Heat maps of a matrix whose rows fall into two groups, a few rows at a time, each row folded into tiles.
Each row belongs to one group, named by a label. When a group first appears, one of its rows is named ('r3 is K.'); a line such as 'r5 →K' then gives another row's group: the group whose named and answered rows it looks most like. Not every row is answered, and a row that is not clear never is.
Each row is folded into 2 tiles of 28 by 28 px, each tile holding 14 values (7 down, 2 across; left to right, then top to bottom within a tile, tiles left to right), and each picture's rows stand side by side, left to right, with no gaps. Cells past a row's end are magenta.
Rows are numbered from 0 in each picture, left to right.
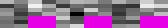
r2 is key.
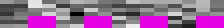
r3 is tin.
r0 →key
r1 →key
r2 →key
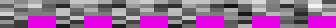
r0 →tin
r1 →tin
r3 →tin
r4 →key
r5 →key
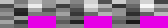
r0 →tin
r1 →key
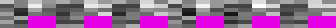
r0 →tin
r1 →key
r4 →key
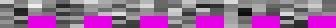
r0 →tin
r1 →key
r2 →tin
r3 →tin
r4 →tin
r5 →tin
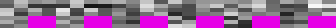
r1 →tin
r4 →tin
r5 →key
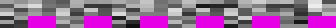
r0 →tin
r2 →tin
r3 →tin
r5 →key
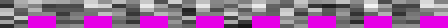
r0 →tin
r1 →key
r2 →key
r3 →tin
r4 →tin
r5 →tin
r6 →key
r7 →key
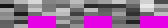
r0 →key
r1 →tin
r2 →key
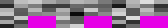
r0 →tin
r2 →tin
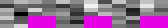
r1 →key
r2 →tin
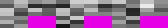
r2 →tin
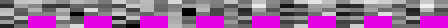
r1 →key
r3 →tin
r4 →tin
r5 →key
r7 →tin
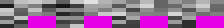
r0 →tin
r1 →key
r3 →tin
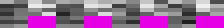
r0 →key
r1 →key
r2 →key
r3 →key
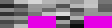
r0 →key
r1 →tin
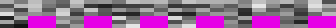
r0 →tin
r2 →key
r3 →key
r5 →key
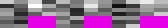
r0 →key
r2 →key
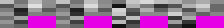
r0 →tin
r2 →tin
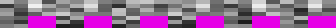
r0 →key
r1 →tin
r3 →tin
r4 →key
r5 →tin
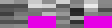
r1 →tin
